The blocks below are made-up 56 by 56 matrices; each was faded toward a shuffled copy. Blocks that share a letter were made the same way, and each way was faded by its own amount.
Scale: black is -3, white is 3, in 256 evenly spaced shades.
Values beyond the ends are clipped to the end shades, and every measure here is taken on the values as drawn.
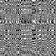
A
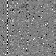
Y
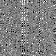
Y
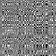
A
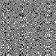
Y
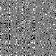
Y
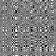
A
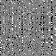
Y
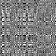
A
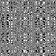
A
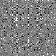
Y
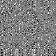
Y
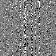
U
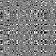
A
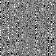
U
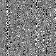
U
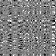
A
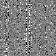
U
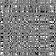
A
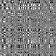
A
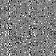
Y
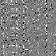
Y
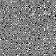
Y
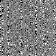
U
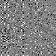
Y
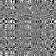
A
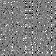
Y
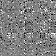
Y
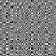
A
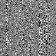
U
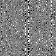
U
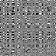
A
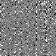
Y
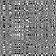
A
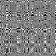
A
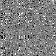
Y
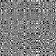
A
